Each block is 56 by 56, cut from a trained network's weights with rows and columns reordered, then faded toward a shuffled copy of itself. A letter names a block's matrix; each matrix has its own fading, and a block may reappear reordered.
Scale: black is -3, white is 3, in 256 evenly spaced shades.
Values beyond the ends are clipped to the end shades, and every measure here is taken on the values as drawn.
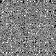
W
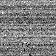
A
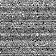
A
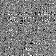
W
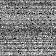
A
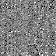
W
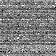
A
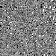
W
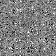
W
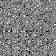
W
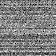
A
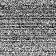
A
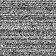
A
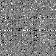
W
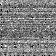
A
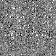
W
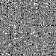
W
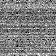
A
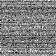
A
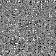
W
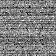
A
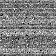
A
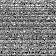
A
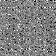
W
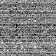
A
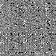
W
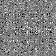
W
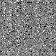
W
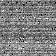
A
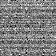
A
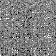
W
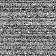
A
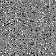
W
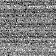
A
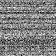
A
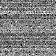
A
